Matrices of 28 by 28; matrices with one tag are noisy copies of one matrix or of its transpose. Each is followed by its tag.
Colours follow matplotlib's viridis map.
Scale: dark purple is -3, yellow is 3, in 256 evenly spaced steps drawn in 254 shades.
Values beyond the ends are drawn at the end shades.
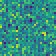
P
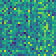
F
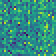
F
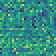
F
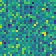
P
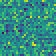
P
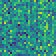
F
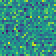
P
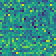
F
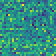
F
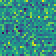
P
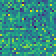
F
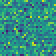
P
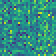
F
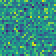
P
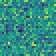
P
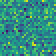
P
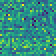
F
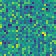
P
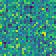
P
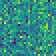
F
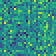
F
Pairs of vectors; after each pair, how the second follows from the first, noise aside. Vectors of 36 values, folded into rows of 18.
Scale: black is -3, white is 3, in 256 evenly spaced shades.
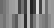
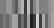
wrapped around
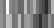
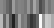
shuffled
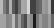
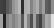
wrapped around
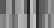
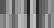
copied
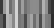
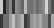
shuffled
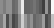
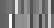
shuffled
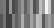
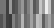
copied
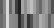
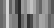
copied
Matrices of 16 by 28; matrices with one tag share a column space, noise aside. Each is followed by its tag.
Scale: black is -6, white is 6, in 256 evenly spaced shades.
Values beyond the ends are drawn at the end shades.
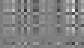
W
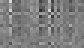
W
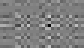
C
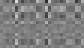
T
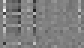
W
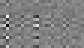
C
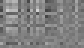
W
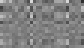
T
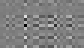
C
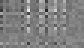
W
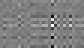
C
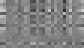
W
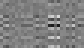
C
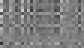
W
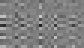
C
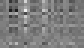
W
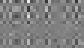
T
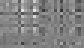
W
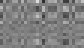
T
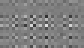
C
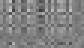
W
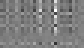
W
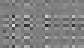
C
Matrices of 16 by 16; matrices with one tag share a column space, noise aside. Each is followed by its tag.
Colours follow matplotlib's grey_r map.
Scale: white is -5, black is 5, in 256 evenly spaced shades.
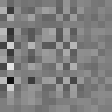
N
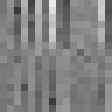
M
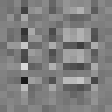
N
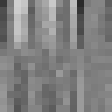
M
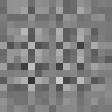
N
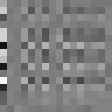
N
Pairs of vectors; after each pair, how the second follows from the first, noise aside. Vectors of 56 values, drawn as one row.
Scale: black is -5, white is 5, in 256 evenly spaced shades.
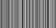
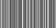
negated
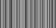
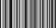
scaled up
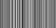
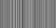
shrunk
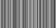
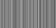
shrunk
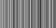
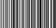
scaled up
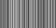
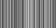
wrapped around
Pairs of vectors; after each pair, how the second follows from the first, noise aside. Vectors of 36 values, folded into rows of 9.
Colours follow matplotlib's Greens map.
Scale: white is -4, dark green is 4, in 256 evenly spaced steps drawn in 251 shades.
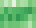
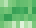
reversed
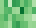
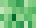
reversed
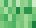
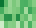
reversed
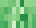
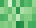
wrapped around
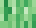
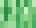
copied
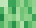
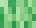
copied
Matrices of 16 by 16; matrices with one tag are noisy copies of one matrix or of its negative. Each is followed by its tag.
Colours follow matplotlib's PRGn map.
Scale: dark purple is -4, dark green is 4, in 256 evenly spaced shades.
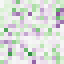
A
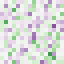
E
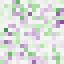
A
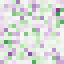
A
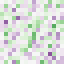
E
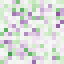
A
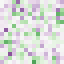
A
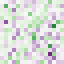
E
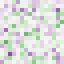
A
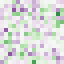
A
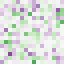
A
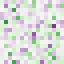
E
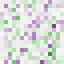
E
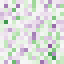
E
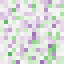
E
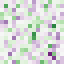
E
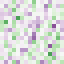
E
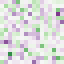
A
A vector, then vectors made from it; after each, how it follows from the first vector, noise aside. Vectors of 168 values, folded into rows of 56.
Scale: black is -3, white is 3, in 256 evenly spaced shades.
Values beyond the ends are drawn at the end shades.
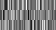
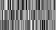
negated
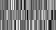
reversed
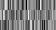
negated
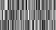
negated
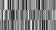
negated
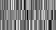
reversed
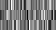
reversed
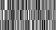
negated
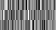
negated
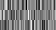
negated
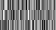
negated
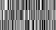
negated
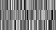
reversed
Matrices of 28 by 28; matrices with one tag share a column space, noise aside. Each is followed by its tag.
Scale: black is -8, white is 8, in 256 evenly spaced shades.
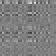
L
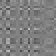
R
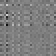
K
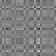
R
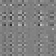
K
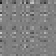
L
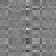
R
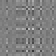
R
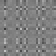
R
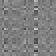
R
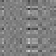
R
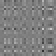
R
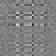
K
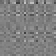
L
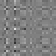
R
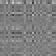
L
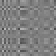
R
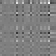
L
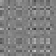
R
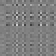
K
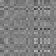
R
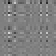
L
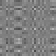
R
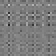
K
